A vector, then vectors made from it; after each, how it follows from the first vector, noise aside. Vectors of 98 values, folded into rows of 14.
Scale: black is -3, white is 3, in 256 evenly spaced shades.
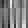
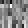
sign-scrambled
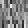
sign-scrambled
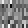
sign-scrambled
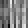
copied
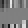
partly zeroed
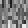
sign-scrambled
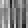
negated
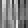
reversed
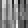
reversed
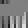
partly zeroed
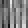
copied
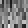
sign-scrambled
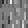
partly zeroed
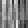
reversed
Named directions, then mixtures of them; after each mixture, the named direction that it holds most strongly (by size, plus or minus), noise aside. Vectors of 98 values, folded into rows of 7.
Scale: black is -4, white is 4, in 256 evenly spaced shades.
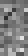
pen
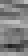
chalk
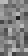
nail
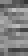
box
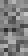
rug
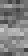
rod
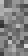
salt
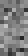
pen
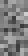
rug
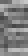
box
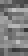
box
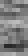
chalk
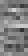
chalk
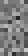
nail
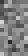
salt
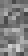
rug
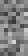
rug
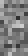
nail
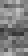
rod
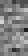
box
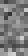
pen
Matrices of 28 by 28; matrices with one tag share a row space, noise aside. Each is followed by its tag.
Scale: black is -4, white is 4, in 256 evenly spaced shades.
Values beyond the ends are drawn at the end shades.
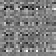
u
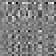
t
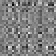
t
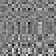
t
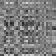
u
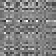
u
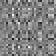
t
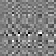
t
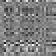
u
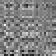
u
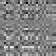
u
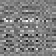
u
